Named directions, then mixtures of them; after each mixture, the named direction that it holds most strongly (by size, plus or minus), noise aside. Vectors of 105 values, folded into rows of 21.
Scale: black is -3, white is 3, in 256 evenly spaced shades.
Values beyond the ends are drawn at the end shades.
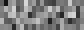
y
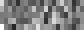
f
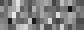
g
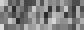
f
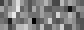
g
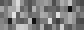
g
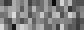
g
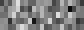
g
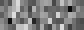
g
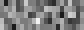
y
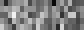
y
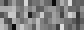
y
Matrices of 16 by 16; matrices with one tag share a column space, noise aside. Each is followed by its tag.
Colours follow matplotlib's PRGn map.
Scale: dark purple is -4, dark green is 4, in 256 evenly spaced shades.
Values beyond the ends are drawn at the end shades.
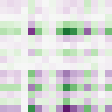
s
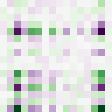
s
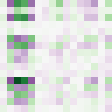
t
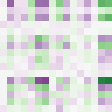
t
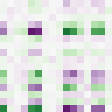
s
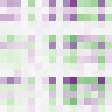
t
